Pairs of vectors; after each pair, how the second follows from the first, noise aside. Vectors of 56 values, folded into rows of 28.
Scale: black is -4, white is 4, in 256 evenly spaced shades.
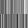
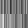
reversed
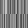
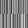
reversed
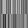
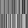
reversed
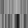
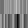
copied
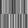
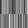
copied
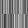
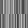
reversed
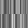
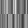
reversed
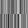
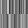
reversed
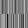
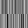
copied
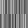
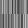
reversed
